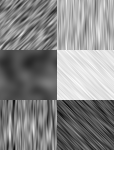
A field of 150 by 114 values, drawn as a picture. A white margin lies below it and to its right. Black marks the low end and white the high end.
It is made of 3 by 2 panels. Panel 1,1: middling, slanting up to the right, strong in contrast. Panel 1,2: high, streaked downward. Panel 2,1: low, smooth. Panel 2,2: very high, slanting down to the right, faint in contrast. Panel 3,1: middling, streaked downward, strong in contrast. Panel 3,2: low, slanting down to the right.
